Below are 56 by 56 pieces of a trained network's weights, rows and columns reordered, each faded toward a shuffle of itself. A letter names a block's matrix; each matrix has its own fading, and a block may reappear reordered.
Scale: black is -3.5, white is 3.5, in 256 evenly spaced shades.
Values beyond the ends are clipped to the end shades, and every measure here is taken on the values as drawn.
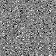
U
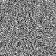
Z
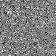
U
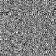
Z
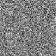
Z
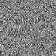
Z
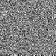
Z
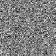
Z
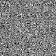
Z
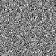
Z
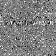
U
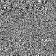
Z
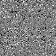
U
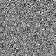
Z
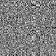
Z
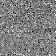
U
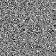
Z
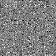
U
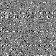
U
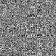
Z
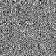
Z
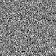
Z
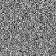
Z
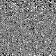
U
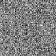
Z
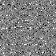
U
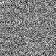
Z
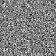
Z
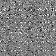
U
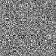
Z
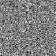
Z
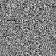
Z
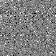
U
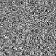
Z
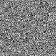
Z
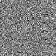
Z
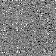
U
